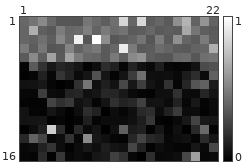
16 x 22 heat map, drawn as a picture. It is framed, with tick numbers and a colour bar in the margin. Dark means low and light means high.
On average the colour sits 20% of the way up the scale. There are no regular stripes. The top part is higher, up to a seam about 30% of the way down. Most values sit low, with a long tail of high ones.
